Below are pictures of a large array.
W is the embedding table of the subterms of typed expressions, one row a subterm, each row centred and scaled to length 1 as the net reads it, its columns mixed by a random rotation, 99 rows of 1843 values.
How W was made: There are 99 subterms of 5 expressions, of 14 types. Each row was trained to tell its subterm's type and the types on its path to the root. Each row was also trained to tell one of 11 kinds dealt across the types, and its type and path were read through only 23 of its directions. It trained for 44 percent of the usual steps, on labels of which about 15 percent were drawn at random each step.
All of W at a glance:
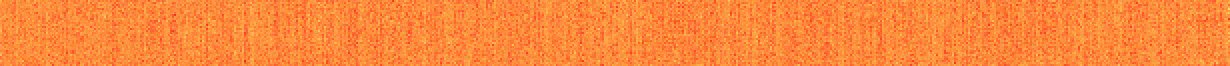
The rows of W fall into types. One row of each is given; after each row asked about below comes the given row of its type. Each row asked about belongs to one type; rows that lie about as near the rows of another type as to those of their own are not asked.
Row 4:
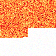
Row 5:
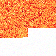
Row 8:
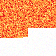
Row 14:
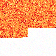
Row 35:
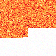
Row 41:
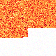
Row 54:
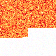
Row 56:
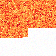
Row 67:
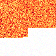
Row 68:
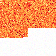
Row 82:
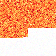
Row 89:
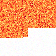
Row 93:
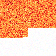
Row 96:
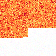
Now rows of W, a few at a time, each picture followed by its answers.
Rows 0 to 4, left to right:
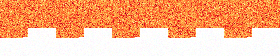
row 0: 35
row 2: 67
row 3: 41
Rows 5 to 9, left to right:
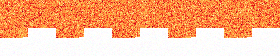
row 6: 82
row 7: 96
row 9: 41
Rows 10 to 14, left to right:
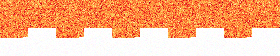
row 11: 5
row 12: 93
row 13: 56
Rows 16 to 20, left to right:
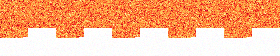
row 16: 67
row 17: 41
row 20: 54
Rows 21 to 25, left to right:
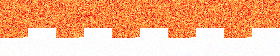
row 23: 5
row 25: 96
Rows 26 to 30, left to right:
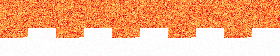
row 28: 67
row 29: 5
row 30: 82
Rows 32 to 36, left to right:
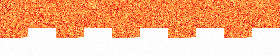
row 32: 5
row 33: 14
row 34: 82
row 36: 14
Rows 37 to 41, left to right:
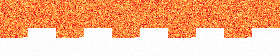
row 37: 82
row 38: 68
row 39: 8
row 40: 5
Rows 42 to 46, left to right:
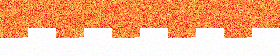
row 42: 56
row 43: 14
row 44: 54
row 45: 82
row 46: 41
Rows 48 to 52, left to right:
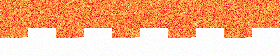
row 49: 82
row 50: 14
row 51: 41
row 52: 54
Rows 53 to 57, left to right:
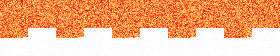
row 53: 14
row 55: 41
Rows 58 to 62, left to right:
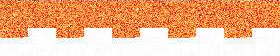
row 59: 89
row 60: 68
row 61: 54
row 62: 56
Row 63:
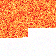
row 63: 56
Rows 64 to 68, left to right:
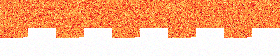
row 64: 5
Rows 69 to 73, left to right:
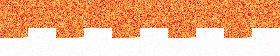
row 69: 5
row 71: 14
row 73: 82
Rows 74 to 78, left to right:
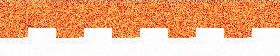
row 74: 14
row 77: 96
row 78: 68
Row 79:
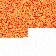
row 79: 41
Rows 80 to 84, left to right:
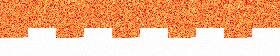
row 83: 68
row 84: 8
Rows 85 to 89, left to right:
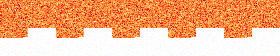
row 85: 68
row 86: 93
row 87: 93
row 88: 93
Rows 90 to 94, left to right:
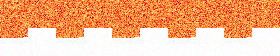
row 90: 8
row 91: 54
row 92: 54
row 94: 54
